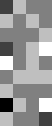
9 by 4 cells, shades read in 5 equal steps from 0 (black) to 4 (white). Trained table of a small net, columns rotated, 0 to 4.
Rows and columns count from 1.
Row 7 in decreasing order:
3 2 2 2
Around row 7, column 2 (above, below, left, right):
3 3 3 2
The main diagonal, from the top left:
1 2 2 4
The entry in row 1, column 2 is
3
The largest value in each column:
4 3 3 4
